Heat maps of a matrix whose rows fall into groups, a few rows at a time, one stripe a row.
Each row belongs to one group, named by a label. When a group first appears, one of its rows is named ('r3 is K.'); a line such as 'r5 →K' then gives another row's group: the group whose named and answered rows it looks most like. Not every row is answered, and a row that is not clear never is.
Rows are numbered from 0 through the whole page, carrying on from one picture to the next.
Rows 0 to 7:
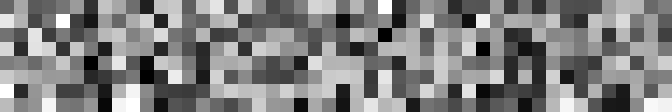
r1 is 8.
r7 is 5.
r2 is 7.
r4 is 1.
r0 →1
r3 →5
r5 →1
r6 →5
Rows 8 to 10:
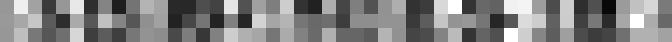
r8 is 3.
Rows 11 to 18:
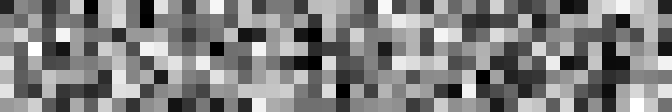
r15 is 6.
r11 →1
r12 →6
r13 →3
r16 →5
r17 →5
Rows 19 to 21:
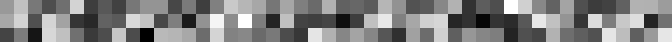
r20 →8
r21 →1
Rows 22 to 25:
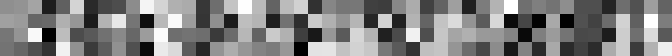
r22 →3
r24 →7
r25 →1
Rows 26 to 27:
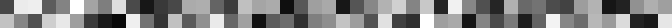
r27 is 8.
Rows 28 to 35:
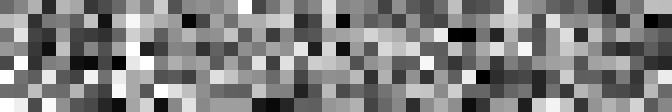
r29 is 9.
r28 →3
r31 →9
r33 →5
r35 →8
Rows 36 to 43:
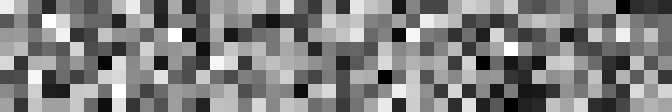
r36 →9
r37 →8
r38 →1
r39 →3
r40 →5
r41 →7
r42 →6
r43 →5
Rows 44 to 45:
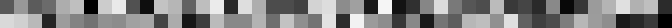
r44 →1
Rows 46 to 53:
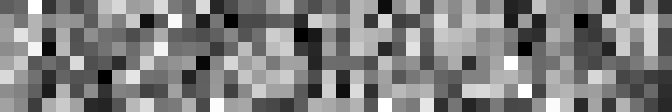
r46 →7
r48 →7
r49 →7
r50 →3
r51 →9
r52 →9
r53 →8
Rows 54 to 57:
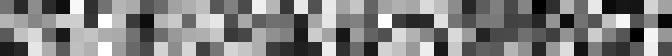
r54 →6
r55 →1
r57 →6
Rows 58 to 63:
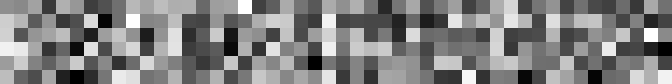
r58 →3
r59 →9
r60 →1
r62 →3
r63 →5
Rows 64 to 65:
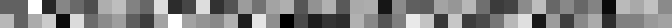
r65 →6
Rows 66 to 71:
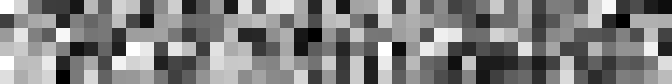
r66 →9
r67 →6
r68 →3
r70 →5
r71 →5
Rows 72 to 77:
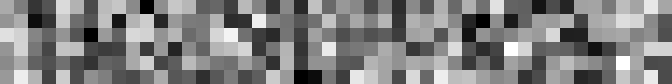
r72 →1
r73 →8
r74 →8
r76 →8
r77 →7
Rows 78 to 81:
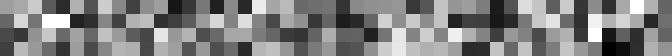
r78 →7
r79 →8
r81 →6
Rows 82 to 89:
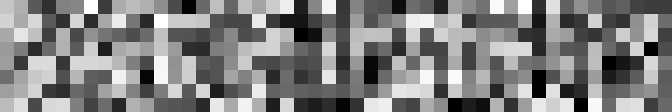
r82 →9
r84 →7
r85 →9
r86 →6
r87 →6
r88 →6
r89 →8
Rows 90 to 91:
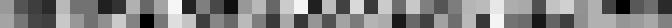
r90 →9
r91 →1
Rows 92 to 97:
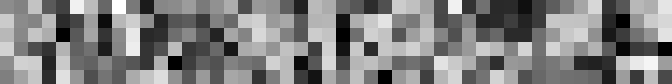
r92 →6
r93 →5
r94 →5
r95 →9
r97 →3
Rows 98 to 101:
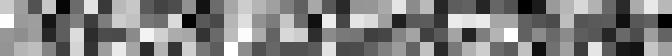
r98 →5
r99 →9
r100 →3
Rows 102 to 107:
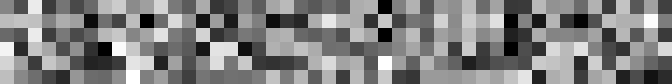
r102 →7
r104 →7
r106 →8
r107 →9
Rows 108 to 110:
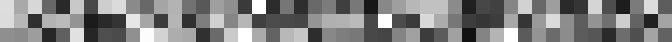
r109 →8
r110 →3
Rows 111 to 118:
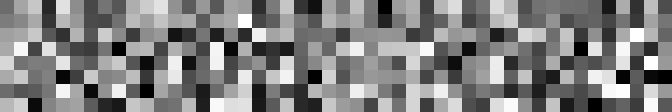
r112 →3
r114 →8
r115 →1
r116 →9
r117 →1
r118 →3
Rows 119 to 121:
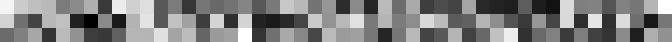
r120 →8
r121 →3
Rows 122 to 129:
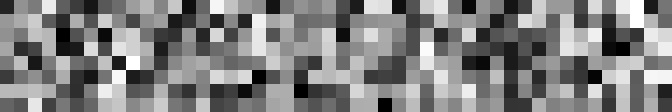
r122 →8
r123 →7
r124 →5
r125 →5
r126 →8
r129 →7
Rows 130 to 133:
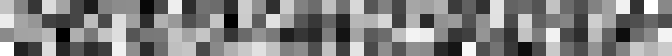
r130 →1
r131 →9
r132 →6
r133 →5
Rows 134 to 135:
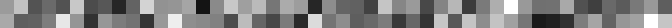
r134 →3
